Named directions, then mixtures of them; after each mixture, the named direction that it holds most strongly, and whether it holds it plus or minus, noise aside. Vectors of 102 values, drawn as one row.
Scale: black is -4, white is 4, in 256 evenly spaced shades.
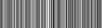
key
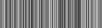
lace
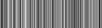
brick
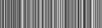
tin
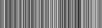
lace, plus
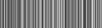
tin, plus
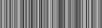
lace, plus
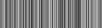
lace, plus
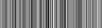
key, minus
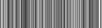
brick, minus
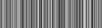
tin, minus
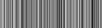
tin, minus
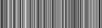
brick, plus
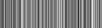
tin, plus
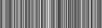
key, plus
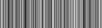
brick, minus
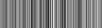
key, minus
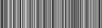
brick, plus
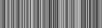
lace, minus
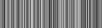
lace, minus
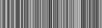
lace, minus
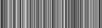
brick, plus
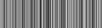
key, minus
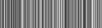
tin, plus
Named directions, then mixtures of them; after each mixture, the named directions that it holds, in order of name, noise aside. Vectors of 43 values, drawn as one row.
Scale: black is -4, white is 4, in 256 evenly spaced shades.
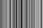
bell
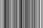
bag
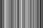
bag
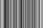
bag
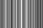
bag, bell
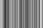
bag, bell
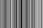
bag, bell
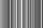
bell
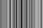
bell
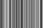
bag, bell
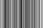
bag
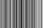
bag, bell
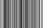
bag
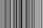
bag, bell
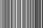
bell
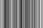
bag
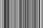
bag, bell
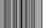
bag, bell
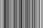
bag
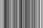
bag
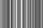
bell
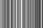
bell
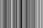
bag, bell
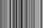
bell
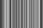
bag, bell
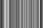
bag, bell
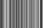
bag, bell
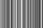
bell
